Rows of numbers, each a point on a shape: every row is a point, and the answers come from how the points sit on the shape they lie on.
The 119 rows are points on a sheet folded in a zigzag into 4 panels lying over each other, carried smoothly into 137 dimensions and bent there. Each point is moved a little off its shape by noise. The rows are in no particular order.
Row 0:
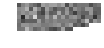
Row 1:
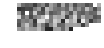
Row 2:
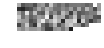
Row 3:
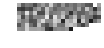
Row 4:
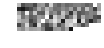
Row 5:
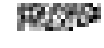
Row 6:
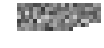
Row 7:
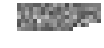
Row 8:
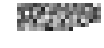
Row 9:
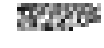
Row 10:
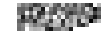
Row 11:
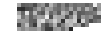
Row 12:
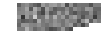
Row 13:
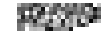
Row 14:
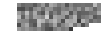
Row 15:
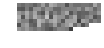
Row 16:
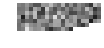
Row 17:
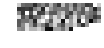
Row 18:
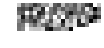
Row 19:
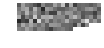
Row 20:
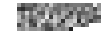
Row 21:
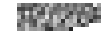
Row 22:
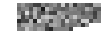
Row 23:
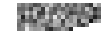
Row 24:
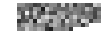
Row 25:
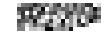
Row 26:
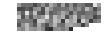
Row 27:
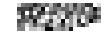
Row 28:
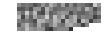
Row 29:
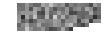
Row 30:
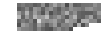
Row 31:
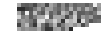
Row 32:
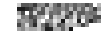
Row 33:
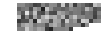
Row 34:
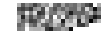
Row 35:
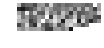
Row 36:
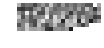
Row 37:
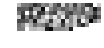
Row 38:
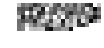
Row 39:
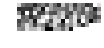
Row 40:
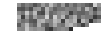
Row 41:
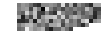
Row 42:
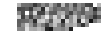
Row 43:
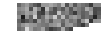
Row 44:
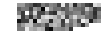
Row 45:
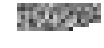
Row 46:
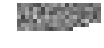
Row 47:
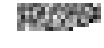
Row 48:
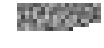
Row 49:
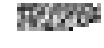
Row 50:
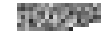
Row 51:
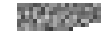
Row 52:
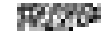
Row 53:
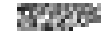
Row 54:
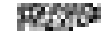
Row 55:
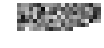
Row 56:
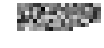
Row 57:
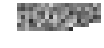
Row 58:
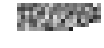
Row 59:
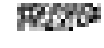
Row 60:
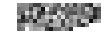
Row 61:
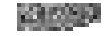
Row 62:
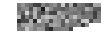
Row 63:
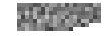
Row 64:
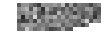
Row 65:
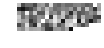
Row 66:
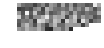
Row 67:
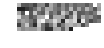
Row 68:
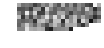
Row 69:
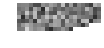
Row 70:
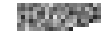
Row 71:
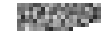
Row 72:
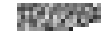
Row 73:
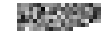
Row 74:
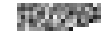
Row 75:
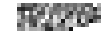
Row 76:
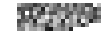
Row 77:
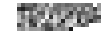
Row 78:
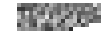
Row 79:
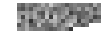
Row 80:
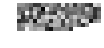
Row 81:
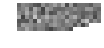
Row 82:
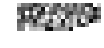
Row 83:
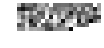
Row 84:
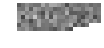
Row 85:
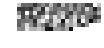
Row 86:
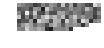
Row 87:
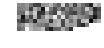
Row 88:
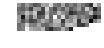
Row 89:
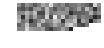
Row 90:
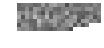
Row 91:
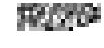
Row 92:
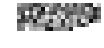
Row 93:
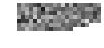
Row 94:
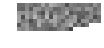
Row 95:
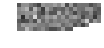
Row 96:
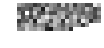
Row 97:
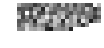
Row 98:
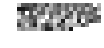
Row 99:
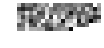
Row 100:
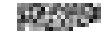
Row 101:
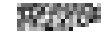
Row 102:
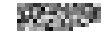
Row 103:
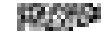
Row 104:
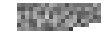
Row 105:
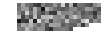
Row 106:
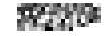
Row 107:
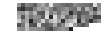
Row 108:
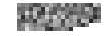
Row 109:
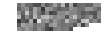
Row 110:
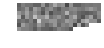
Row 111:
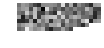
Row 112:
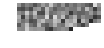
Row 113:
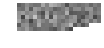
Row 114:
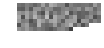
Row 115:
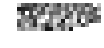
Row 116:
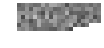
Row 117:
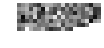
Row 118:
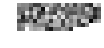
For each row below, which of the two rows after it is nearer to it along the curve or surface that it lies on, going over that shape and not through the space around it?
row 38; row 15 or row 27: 27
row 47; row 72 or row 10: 10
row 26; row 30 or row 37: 30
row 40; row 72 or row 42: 72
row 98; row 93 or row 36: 36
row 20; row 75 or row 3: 75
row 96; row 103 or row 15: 103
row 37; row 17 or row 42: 17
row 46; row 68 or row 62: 62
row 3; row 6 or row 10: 6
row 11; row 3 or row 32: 32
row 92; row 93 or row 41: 41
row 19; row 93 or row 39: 93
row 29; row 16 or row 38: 16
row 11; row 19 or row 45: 45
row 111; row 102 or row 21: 102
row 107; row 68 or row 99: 99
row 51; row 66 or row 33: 66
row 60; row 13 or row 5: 13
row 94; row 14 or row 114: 114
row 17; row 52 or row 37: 52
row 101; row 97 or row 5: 97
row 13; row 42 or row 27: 27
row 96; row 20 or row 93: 93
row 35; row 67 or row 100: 67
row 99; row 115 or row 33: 115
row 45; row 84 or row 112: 84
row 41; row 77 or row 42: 42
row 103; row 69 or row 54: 54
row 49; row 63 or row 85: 63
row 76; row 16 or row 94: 16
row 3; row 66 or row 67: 66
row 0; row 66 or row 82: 66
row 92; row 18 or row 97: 18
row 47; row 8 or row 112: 8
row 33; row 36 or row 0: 0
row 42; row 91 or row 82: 91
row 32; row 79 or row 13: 79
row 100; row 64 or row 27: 27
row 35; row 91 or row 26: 26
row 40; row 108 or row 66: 66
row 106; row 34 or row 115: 34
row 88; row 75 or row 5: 5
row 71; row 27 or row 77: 27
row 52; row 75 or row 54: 54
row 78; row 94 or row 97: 94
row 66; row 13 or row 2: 2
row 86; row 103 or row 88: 88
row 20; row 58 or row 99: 99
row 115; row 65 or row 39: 65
